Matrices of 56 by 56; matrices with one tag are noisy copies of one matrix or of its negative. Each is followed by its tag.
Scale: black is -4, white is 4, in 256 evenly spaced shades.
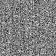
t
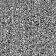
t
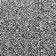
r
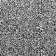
r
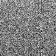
r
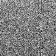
r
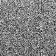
r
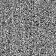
t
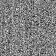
t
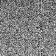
r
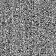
t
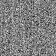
t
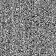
t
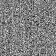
t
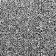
r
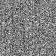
t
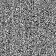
t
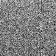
r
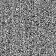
t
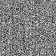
t
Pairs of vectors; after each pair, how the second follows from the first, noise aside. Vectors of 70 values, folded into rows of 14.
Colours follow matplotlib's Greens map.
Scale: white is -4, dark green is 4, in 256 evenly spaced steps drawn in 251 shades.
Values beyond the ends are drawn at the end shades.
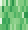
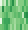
copied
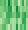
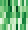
scaled up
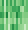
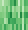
reversed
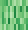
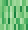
copied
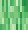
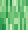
reversed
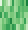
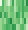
copied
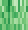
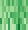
reversed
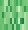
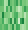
copied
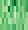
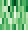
scaled up
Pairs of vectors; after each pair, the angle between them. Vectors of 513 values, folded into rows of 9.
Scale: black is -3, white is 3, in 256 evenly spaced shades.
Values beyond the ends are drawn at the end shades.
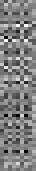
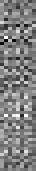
nearly opposite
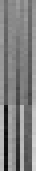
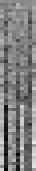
nearly parallel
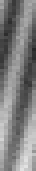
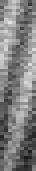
nearly opposite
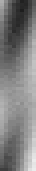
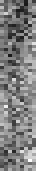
partly aligned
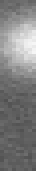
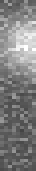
nearly parallel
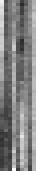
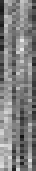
nearly opposite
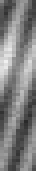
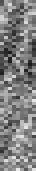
partly opposed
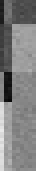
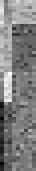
nearly opposite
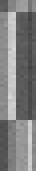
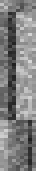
nearly opposite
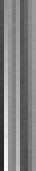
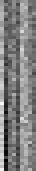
nearly opposite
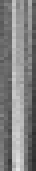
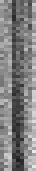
nearly opposite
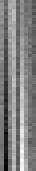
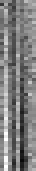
nearly opposite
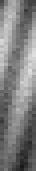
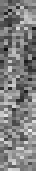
partly opposed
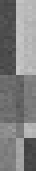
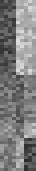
nearly parallel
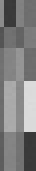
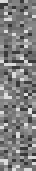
orthogonal
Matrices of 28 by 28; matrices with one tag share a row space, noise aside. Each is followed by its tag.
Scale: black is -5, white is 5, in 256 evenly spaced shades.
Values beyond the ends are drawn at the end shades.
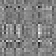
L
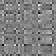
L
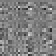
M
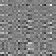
M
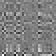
L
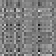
L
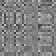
L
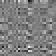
M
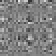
M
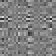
M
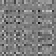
L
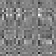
L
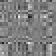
M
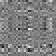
M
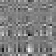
M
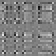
L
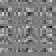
M
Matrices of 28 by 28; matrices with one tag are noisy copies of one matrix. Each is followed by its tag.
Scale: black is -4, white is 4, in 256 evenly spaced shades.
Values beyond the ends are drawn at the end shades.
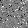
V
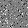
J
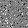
J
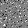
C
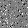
J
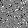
V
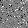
V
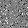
J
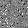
J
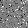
V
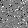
V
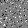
C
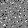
C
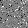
V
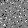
C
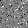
V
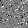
V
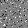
C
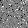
V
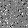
J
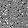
J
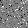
V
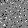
C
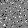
C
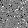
V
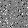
J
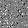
J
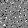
C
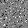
C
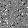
J
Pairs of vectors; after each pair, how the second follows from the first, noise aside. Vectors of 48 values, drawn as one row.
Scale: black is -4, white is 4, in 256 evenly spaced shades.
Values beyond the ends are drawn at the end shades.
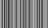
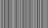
shrunk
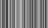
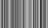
reversed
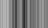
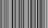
shuffled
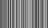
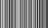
reversed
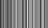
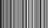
copied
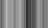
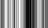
scaled up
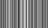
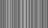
shrunk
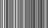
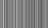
shrunk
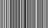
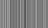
shrunk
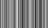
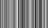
copied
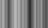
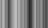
copied
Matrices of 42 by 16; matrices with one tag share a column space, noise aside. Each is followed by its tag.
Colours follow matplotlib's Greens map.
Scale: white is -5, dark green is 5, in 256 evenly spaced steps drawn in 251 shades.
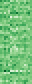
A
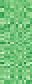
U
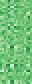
A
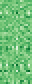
A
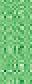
A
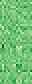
A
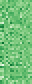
U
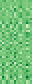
U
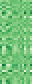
A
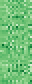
A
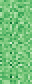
U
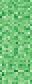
A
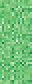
U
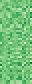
U
